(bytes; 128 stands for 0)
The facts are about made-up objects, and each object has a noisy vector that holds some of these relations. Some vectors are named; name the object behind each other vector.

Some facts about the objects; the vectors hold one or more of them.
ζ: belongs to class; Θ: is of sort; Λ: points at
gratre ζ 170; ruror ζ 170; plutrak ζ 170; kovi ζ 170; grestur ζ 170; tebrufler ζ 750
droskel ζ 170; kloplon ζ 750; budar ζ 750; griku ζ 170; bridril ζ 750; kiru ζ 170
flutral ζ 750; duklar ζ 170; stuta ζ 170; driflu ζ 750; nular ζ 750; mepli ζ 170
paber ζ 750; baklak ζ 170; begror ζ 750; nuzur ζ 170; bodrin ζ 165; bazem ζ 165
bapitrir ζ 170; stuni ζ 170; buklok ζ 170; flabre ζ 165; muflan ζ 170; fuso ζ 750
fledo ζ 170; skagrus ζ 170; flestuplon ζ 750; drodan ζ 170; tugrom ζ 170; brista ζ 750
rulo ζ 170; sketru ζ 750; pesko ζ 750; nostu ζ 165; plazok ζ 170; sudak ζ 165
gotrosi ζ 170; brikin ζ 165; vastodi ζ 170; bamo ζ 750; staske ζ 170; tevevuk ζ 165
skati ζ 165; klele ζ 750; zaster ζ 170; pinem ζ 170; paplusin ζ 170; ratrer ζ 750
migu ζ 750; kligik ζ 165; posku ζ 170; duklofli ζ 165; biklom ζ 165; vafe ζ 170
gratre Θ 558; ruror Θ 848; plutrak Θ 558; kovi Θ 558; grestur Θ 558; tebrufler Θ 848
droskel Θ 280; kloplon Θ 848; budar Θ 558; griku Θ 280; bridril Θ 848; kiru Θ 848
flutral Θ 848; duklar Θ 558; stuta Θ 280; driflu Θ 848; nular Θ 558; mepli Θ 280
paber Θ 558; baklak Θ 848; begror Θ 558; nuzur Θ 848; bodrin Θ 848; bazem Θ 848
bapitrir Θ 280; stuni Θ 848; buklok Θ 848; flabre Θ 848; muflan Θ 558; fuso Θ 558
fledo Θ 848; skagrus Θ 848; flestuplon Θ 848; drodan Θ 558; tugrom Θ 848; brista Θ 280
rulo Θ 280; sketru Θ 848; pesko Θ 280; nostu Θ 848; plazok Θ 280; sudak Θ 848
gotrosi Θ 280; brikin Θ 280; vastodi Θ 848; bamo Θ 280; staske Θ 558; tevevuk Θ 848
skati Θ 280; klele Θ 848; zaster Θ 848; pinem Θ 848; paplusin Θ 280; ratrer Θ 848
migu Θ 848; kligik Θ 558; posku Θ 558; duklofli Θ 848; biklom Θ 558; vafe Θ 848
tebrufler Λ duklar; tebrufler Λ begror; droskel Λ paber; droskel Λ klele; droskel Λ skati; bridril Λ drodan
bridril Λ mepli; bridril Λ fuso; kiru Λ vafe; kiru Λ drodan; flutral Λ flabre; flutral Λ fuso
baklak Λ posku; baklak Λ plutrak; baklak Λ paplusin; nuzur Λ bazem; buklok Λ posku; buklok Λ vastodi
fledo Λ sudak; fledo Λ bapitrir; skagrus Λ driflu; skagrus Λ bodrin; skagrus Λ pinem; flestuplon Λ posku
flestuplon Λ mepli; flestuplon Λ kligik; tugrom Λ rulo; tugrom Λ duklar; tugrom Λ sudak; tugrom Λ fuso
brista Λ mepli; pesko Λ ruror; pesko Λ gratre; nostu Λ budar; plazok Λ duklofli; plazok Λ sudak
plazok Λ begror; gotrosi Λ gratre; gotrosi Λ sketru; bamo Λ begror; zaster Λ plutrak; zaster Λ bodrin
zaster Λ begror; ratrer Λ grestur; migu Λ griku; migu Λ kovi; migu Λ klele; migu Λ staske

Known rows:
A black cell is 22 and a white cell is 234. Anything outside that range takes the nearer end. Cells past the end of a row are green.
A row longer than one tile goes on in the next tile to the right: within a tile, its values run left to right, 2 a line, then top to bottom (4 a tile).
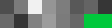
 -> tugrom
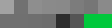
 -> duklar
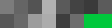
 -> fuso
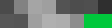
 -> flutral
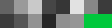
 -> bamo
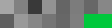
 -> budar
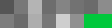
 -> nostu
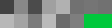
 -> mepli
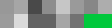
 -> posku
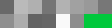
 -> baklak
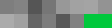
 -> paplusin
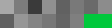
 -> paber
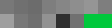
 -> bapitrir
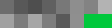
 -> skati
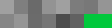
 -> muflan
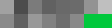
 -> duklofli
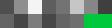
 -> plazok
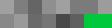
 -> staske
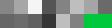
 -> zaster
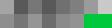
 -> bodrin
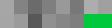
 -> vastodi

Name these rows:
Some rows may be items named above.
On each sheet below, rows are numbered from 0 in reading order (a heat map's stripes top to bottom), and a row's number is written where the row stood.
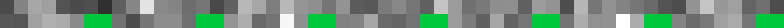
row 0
flutral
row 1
fledo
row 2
buklok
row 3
biklom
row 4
vafe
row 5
flestuplon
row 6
kiru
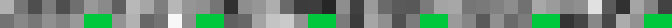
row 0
driflu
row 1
buklok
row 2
bridril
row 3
sudak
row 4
pinem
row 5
tebrufler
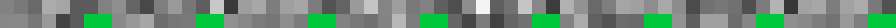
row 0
drodan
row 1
kligik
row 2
droskel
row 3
nuzur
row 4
plazok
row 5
plutrak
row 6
flabre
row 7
gotrosi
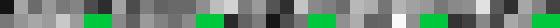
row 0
brista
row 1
duklofli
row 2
begror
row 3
baklak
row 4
tebrufler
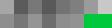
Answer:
bodrin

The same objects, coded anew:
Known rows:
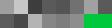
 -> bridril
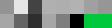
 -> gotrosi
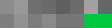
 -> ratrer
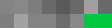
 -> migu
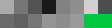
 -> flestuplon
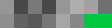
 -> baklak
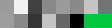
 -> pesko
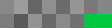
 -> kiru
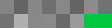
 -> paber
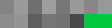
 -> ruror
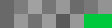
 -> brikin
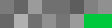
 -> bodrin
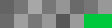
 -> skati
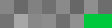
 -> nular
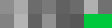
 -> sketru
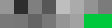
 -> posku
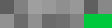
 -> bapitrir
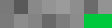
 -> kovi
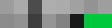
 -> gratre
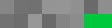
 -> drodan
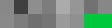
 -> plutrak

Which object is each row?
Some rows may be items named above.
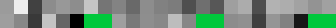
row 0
pesko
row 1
begror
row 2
gratre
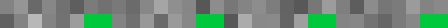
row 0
fuso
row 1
duklar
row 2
flabre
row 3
vastodi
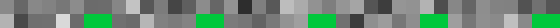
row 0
zaster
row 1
flutral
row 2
posku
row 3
brista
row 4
begror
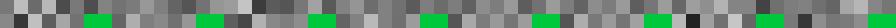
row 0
tugrom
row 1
duklofli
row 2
bridril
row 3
fuso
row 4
biklom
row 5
biklom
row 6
plazok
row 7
mepli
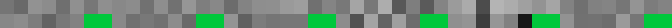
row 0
pinem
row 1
nuzur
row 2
droskel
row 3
fledo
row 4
gratre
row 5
skagrus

